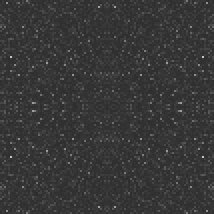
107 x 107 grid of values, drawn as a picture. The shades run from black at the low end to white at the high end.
Histogram: skewed, a long tail of high values. Mirror symmetry: left to right and top to bottom. Slope: none. Grain: fine.
